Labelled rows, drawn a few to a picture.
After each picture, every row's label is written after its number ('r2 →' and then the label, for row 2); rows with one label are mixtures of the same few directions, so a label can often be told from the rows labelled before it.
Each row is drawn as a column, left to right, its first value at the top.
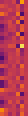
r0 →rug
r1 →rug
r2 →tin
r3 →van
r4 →van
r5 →van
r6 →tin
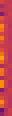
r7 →rug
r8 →rug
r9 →rug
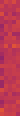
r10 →rug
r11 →van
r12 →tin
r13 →van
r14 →tin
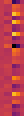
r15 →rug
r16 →van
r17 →van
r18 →van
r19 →van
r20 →van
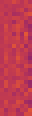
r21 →rug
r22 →rug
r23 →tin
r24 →van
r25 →rug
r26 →tin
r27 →tin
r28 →rug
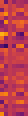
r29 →tin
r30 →van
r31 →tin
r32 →van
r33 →tin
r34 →tin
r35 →van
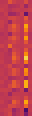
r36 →tin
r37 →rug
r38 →van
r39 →rug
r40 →rug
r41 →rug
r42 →rug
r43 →tin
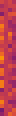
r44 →rug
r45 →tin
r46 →tin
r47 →rug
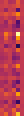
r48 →rug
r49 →tin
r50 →van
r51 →rug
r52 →tin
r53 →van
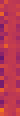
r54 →rug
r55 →van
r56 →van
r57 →tin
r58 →rug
